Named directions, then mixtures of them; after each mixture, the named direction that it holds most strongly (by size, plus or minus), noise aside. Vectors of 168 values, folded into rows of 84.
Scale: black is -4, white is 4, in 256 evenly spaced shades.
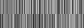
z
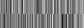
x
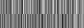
x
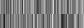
x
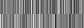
z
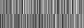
z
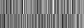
x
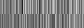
z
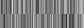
x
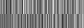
x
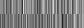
x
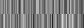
x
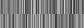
z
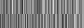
x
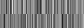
x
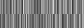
x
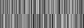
z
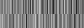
z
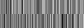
x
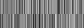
z
